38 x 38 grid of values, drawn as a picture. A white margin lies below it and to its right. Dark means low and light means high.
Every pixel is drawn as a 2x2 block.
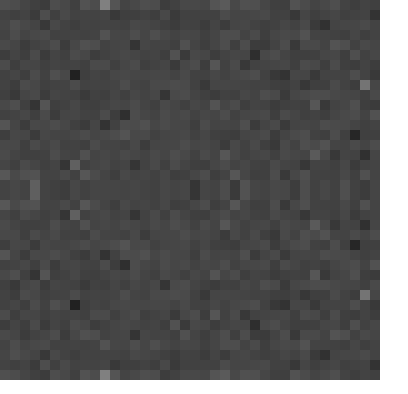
Histogram: skewed, a long tail of high values. Seam: none. Grain: fine. Mirror symmetry: top to bottom. Slope: none.
